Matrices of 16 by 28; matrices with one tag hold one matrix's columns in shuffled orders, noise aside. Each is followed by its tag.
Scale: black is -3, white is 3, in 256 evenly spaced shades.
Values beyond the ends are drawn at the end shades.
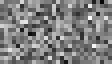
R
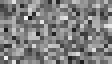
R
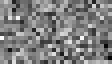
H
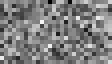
R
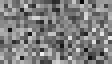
H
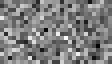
H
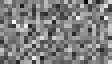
R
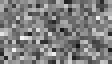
H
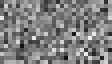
H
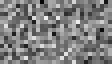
R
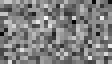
R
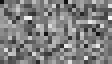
R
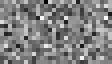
R
